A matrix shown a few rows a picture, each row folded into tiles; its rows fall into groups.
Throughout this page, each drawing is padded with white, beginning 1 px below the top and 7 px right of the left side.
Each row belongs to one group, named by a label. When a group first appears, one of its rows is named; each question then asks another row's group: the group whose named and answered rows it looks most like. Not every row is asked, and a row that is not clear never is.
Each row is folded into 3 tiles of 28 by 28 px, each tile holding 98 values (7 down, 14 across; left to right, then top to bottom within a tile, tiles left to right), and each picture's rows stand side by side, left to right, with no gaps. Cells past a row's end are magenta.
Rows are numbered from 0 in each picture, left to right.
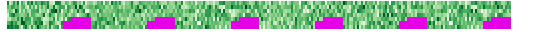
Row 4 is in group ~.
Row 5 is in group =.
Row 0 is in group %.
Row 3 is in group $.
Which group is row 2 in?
=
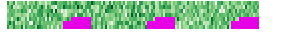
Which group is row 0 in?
=
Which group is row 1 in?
~
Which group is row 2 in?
$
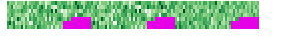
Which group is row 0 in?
=
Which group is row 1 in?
=
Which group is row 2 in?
%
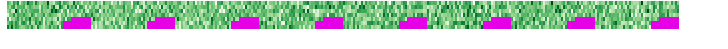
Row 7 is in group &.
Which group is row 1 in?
$
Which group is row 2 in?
$
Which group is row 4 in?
~
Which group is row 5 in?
~
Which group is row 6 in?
%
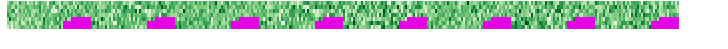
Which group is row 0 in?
$
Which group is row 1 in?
=
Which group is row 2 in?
%
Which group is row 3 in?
=
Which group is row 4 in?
~
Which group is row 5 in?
%
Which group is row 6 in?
%
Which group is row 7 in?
~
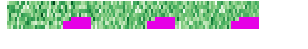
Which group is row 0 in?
&
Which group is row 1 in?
$
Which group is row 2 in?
$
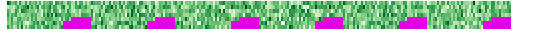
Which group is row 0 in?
~
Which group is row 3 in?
=
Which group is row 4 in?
~
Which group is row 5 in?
&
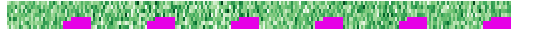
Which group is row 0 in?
$
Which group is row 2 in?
&
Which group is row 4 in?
~
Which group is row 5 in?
&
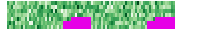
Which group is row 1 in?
&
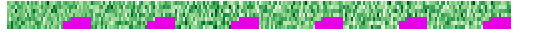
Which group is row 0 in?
%
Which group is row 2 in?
~
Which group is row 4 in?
&
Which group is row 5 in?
&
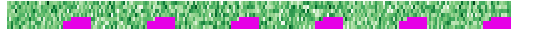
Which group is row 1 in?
$
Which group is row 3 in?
=
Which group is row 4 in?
$
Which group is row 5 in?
&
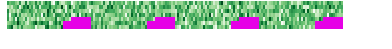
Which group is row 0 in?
~
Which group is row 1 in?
~
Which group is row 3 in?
=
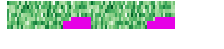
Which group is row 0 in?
~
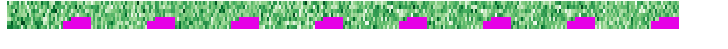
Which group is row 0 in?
%
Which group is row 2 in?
%
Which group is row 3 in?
&
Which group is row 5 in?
=
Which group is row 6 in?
=
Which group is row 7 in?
$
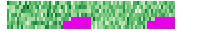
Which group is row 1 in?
$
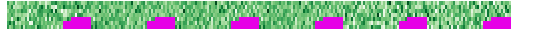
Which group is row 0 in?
=
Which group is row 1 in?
%
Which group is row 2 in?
%
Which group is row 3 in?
%
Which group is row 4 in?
&
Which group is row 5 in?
$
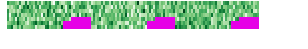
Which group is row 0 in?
~
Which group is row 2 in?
%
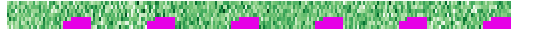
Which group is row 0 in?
$
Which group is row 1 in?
&
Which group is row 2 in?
%
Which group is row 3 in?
%
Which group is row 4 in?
&
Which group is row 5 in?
$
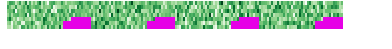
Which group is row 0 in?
$
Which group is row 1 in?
%
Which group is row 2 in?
&
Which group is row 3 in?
~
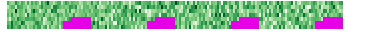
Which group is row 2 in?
~
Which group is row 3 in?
$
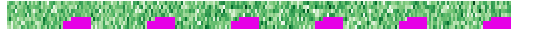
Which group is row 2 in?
=
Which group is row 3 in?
=
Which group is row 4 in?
$
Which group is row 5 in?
&
